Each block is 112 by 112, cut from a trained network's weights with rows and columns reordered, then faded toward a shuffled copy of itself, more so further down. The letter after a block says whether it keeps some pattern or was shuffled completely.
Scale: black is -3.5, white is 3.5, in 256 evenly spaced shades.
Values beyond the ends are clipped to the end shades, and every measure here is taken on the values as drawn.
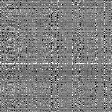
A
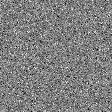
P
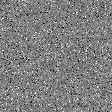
P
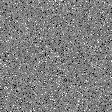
P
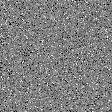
P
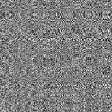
A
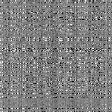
A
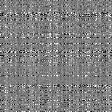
A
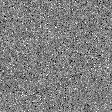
P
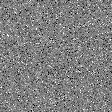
P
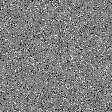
P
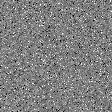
P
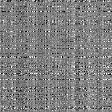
A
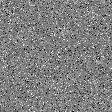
P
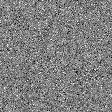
P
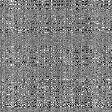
A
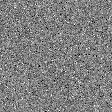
P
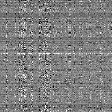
A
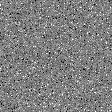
P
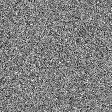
P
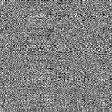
A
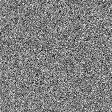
P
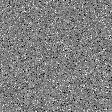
P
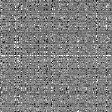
A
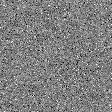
P
